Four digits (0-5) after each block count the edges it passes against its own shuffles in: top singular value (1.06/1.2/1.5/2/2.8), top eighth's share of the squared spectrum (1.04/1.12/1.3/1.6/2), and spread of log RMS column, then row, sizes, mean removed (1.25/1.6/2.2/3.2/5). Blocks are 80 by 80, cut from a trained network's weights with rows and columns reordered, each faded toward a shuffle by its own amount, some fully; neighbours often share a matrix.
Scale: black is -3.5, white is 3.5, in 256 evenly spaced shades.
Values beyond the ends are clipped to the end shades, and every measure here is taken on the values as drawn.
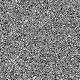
0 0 0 0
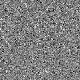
2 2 0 1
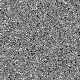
0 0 0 0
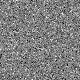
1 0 0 0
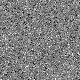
0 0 0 0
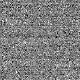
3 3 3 0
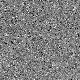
0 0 0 0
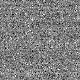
2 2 2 0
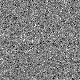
0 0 0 0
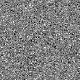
2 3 1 2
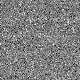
0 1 0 0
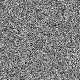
2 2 0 0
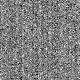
2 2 0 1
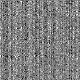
4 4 2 3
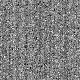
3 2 0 0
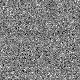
1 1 0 0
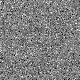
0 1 0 0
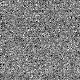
2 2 2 0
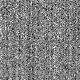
3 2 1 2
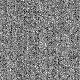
2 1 0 0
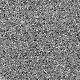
1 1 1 0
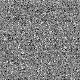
1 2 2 0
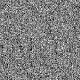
3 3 1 1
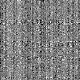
4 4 2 3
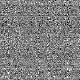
3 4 3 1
